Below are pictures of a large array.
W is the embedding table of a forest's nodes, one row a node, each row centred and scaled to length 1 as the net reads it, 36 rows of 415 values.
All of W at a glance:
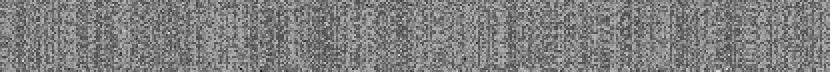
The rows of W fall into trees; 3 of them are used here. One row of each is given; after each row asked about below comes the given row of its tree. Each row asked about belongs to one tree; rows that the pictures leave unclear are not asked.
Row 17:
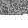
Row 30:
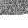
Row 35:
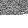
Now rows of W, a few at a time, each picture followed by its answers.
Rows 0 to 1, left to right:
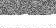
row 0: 30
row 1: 17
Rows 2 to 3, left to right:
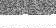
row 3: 17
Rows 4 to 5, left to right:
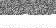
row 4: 30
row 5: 35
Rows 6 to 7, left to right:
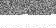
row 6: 17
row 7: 17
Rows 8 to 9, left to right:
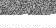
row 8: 30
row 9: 30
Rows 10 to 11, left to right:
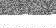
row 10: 30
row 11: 35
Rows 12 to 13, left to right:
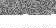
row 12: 30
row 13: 17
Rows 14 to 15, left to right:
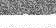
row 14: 17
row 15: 30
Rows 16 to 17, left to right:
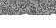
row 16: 30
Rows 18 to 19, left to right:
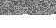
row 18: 17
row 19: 17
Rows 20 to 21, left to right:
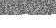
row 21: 35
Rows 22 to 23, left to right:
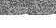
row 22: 17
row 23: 17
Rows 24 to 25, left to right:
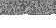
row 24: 30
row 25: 17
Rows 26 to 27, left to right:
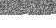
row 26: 30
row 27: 30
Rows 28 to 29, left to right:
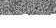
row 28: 17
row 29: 30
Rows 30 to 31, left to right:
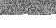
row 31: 17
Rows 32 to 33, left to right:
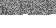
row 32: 30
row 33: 30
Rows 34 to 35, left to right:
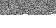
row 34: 35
